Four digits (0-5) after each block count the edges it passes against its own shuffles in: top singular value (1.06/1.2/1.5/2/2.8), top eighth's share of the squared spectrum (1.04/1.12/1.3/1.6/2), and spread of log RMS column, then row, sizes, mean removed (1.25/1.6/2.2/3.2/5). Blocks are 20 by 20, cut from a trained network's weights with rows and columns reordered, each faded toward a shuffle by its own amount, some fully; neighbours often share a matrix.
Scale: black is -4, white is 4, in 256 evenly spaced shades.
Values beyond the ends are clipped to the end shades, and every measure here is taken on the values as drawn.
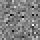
2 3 1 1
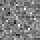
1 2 0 0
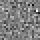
0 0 0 0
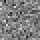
0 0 0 0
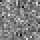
0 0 0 0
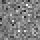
0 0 0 0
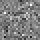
1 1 0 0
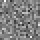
0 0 0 0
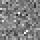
0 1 0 0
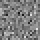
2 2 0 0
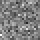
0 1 0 0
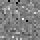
0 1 0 0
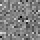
1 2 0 0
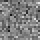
0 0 0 0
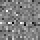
2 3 0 1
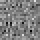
2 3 0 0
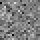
1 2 0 0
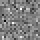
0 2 0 0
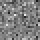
1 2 0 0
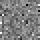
2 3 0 1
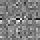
3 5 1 2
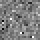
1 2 0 0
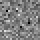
0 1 0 0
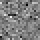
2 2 0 1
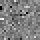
1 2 0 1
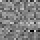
3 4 0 2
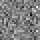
2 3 0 1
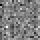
2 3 0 1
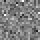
1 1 0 1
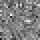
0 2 0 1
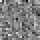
1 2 0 0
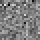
2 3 0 1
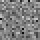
2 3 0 1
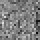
2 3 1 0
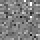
2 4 0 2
